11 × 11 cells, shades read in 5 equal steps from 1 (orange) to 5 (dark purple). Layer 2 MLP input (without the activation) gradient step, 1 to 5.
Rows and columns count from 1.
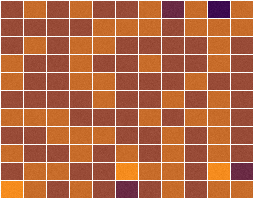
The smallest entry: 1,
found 3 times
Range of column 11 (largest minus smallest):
2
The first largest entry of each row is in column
10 1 1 2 2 1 4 1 2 11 6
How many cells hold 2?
51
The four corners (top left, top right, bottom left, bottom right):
3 2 1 2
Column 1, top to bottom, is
3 3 3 2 2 3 2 3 2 3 1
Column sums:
27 28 30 26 28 30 28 29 29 25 31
